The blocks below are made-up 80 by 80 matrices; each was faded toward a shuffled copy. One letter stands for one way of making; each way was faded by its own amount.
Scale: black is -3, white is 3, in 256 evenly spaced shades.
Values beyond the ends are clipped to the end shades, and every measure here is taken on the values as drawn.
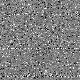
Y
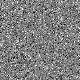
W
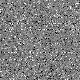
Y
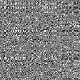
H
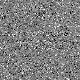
Y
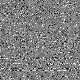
Y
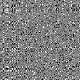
H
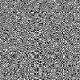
H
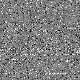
Y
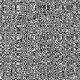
H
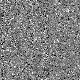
W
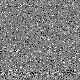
Y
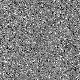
W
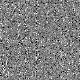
W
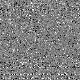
Y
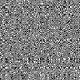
H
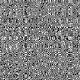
H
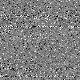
Y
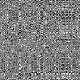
H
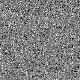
W
